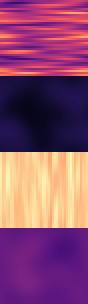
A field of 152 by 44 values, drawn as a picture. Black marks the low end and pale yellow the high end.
The table splits into 4 rows of 1 panel. Panel 1,1: middling, streaked across, strong in contrast. Panel 2,1: very low, smooth, faint in contrast. Panel 3,1: very high, streaked downward, faint in contrast. Panel 4,1: low, smooth, faint in contrast.
